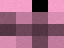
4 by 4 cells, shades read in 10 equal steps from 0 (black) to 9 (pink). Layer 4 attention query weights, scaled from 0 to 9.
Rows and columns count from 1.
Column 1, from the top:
9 5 3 8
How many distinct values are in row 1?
2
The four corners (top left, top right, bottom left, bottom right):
9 9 8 7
